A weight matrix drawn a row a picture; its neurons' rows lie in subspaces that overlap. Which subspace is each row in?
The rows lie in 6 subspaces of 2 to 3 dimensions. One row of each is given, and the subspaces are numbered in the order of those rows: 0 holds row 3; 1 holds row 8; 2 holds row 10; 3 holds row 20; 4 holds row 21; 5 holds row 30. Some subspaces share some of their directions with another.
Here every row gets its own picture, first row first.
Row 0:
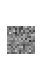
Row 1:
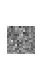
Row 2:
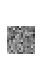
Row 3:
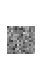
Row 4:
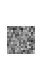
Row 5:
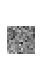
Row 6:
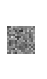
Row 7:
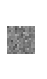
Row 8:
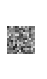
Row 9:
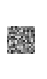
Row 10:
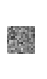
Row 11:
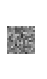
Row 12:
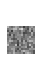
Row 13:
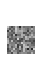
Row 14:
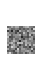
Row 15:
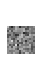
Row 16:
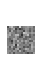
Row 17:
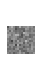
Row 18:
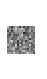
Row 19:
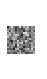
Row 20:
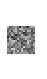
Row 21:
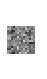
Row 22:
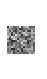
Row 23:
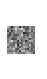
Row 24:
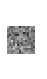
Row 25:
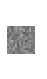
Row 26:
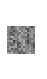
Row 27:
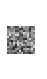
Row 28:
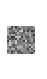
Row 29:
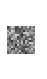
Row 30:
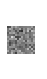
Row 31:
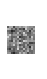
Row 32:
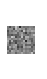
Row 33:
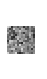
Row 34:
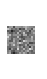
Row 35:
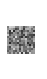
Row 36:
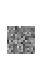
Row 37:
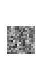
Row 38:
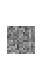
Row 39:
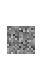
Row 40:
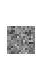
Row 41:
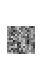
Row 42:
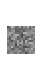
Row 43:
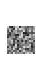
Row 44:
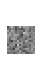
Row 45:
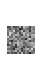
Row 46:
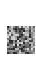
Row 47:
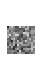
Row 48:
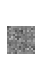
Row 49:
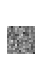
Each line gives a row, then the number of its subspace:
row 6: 5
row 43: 2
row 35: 1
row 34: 4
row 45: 1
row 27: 1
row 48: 5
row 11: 4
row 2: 2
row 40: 4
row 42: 4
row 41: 3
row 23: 0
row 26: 3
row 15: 1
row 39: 5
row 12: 0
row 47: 1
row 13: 5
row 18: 0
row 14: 4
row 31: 4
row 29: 4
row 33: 2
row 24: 1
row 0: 1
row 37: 3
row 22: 3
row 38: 4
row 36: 5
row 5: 2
